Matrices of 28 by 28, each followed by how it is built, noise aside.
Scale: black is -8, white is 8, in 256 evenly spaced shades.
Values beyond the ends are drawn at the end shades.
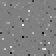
sparse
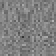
low rank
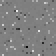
sparse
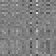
low rank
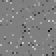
sparse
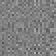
low rank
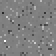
sparse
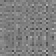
low rank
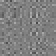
low rank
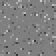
sparse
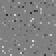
sparse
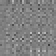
low rank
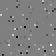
sparse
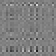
low rank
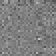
low rank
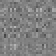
low rank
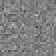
low rank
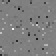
sparse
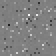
sparse
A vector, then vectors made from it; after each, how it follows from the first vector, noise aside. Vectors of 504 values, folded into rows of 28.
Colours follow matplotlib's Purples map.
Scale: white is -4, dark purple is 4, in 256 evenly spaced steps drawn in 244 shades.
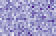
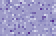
partly zeroed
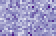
sign-scrambled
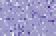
partly zeroed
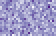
sign-scrambled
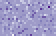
partly zeroed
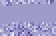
partly zeroed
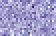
sign-scrambled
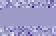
partly zeroed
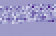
partly zeroed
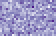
sign-scrambled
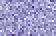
sign-scrambled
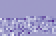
partly zeroed
